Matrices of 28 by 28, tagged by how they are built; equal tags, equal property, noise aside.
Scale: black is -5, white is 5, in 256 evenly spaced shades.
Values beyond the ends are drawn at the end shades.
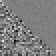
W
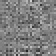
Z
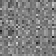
Z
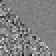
W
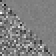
W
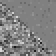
W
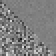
W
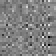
Z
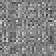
Z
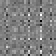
Z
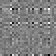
Z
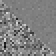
W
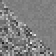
W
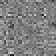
Z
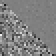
W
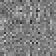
Z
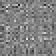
Z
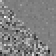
W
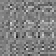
Z
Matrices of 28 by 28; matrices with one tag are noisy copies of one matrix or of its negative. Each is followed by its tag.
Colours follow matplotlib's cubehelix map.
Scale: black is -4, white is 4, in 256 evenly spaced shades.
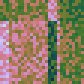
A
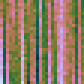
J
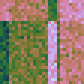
A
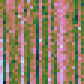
J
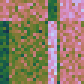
A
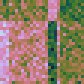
A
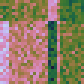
A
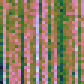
J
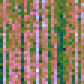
J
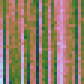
J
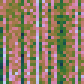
J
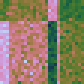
A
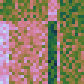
A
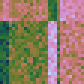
A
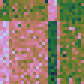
A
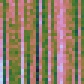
J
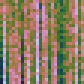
J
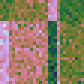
A
